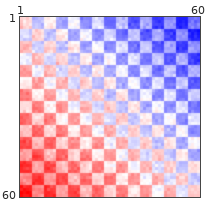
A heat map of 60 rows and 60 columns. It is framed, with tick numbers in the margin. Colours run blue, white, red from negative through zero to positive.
Slope: up to the bottom left. Lone odd cells: none. Ninth with the highest average: bottom left. Grain: checkered. Average level on the scale: 50%.
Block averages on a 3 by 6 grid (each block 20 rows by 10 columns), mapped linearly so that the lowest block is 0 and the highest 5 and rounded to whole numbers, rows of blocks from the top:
3 2 2 1 1 0
4 3 3 2 2 1
5 4 4 3 3 2
